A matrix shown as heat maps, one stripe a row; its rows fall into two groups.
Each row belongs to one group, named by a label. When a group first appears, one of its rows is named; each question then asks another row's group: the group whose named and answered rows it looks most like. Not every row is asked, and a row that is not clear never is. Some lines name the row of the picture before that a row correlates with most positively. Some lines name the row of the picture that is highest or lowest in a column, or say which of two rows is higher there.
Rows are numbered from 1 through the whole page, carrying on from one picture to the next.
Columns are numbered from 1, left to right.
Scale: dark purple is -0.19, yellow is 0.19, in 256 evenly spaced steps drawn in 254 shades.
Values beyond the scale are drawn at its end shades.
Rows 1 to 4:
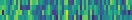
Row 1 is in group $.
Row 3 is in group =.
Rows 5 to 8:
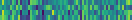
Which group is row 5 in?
$
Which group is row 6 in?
=
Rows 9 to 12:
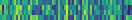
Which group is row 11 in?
=
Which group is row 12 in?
$
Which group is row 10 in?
=
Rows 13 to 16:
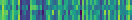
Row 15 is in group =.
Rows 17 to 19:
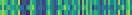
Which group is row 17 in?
=
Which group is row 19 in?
=
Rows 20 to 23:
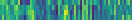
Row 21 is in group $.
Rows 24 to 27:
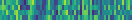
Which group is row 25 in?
=
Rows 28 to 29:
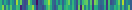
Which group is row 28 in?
=
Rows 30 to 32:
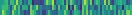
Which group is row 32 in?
$
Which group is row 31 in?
$
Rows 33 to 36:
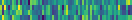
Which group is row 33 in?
$
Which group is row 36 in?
$
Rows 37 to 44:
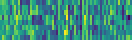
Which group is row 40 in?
=
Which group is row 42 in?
$
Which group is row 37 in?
=
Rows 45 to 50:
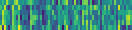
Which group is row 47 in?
$
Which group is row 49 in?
$
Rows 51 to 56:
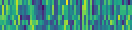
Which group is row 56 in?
$
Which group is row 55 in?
$
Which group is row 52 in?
$
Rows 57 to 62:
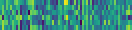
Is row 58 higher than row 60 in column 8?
No
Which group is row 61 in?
=
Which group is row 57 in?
$
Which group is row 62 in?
$
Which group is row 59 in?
$
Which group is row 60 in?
=
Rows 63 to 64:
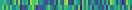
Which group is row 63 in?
$
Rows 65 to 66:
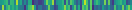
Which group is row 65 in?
=
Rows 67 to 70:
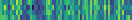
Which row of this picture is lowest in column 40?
68
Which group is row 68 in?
=
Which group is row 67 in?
=
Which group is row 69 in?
=
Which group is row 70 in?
=
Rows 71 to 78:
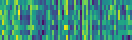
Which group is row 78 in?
=
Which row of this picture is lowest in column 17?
78
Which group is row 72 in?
$
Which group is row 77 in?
$
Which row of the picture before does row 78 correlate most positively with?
68
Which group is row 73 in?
=
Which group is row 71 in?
$
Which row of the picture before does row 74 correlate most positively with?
70
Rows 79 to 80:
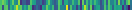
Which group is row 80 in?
=
